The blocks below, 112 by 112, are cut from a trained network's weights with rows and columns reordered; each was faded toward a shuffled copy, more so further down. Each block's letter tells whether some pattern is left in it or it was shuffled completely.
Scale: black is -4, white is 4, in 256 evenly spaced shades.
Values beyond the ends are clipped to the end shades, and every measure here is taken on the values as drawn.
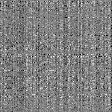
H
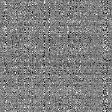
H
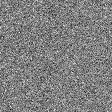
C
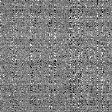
H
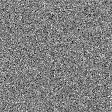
C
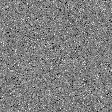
C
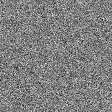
C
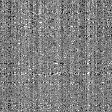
H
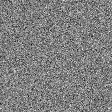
C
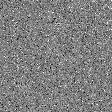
C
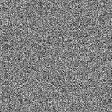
H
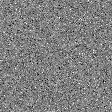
C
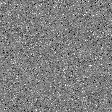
C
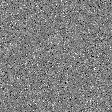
C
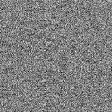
H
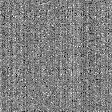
H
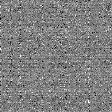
H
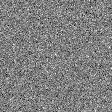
C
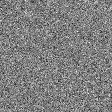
C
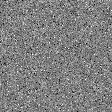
C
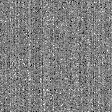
H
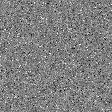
C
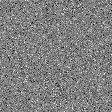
C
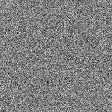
H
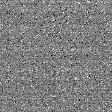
H
